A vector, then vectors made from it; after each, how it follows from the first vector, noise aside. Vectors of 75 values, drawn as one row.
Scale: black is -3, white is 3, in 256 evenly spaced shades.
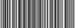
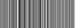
partly zeroed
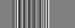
partly zeroed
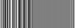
partly zeroed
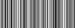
sign-scrambled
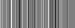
partly zeroed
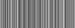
shrunk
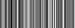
sign-scrambled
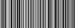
sign-scrambled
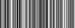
sign-scrambled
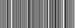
partly zeroed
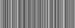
shrunk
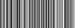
sign-scrambled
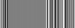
partly zeroed
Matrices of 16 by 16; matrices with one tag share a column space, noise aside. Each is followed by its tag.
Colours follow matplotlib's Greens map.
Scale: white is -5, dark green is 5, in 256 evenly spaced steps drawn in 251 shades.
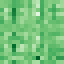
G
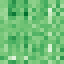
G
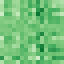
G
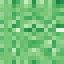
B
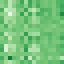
G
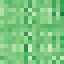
G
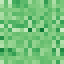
B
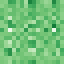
B
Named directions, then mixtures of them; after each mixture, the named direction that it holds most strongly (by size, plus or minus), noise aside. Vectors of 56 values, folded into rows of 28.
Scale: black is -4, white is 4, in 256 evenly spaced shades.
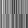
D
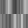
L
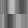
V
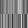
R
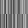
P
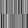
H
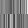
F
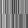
D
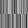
R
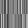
H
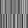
P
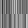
D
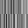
P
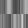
L
